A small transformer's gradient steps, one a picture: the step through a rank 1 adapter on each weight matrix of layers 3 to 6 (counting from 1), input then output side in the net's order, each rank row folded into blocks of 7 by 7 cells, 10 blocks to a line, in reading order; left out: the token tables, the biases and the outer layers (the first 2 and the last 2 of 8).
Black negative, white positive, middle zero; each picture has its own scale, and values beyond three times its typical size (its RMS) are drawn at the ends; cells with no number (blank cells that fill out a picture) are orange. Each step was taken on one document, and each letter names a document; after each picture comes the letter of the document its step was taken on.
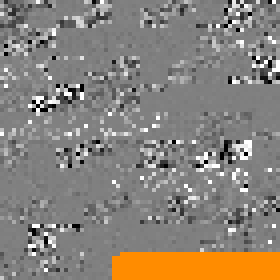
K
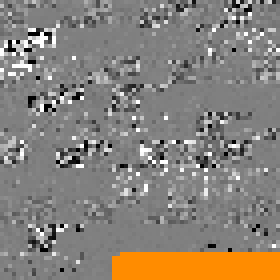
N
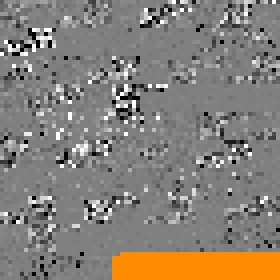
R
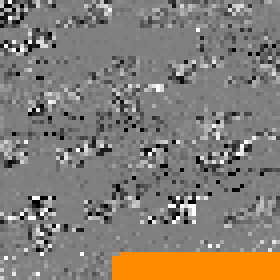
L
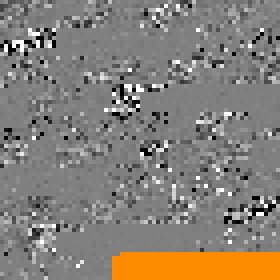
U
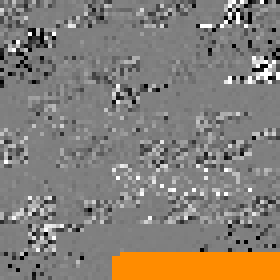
N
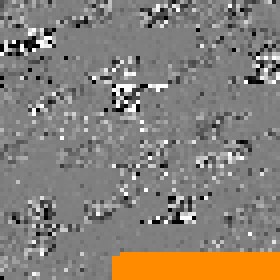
L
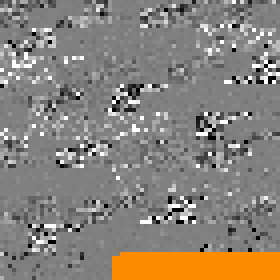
N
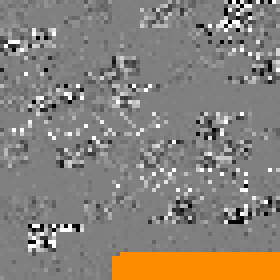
K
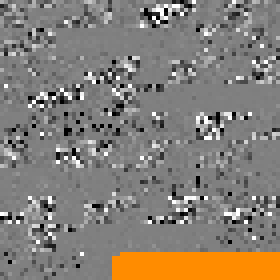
U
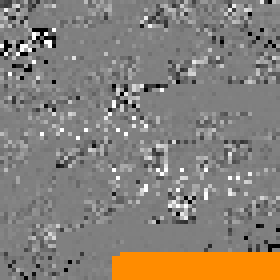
R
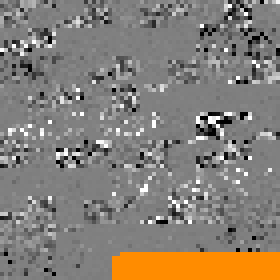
U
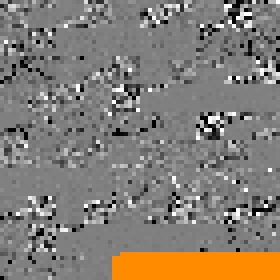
U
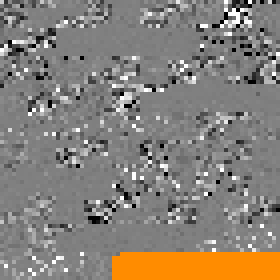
L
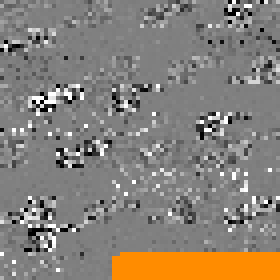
K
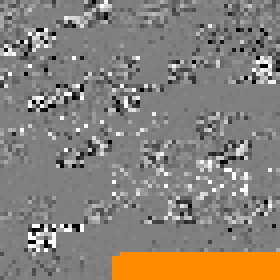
K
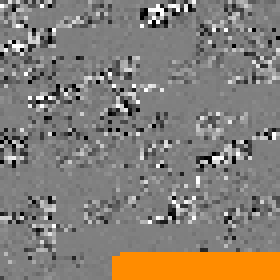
U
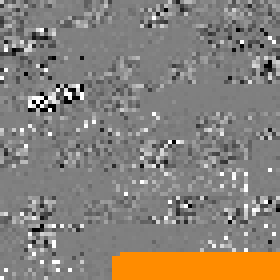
K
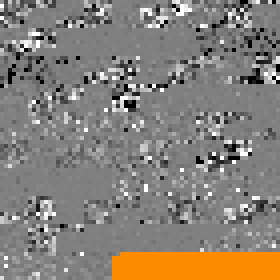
L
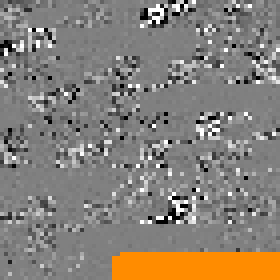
U
